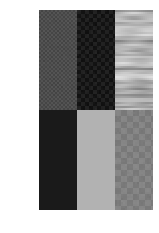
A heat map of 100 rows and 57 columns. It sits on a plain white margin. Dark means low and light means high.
It is made of 2 by 3 panels. Panel 1,1: low, checkered, faint in contrast. Panel 1,2: very low, checkered, faint in contrast. Panel 1,3: high, streaked across. Panel 2,1: very low, flat. Panel 2,2: high, flat. Panel 2,3: middling, checkered, faint in contrast.
